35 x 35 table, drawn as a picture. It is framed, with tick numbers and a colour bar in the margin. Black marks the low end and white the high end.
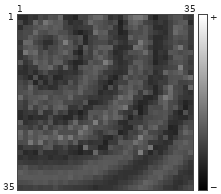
On average the colour sits 30% of the way up the scale. Concentric rings centre on the top left. No single row or column stands out from its neighbours. Neither half mirrors the other. There is no overall slope. The bottom part is calmer, past a seam about 80% of the way down.
